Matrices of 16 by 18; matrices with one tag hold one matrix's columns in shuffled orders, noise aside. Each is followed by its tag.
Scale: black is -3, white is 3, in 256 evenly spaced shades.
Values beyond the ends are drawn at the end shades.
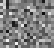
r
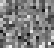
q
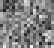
q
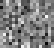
q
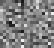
r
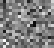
r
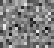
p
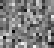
q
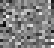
r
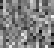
q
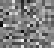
r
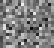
p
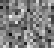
q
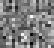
q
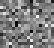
r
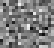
p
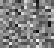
r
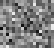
p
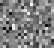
p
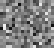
p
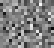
p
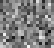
q
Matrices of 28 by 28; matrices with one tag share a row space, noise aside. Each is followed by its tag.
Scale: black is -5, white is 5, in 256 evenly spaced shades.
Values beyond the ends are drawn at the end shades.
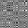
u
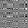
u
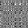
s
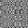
s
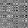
u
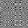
s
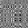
s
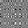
s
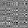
u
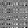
u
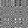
s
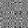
s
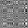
u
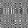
s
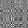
s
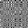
s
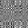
s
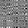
u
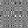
s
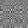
s
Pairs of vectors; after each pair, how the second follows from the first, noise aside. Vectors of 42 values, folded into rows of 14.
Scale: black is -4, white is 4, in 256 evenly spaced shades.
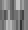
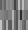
shuffled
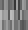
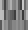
shuffled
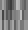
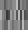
shuffled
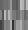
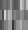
copied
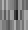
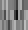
copied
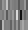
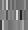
copied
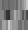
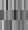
shuffled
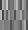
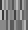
copied
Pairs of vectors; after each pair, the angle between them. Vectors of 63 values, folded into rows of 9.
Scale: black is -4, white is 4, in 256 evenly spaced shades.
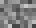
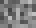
partly opposed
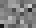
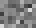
nearly opposite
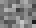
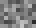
nearly parallel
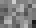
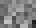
nearly parallel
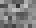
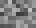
partly aligned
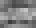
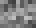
partly aligned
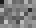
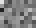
nearly opposite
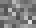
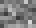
partly aligned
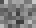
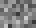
orthogonal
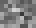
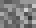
orthogonal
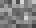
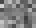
partly opposed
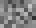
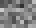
partly aligned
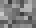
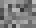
partly opposed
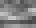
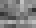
nearly opposite
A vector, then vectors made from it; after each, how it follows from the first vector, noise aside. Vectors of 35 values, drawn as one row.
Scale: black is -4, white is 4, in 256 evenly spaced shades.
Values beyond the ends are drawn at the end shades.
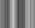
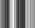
scaled up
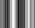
scaled up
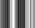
scaled up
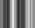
scaled up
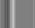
partly zeroed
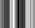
scaled up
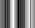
scaled up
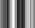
scaled up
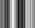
scaled up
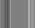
partly zeroed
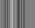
partly zeroed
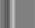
partly zeroed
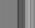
partly zeroed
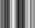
scaled up
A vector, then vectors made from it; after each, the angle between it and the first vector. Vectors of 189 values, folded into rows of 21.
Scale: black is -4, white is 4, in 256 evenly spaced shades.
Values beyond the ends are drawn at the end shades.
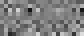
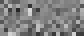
nearly opposite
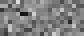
orthogonal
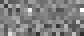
nearly opposite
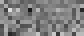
nearly parallel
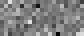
partly aligned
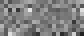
nearly opposite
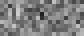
partly aligned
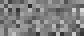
nearly opposite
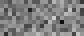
partly aligned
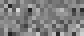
nearly parallel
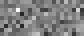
partly aligned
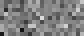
orthogonal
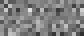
nearly opposite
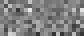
nearly opposite
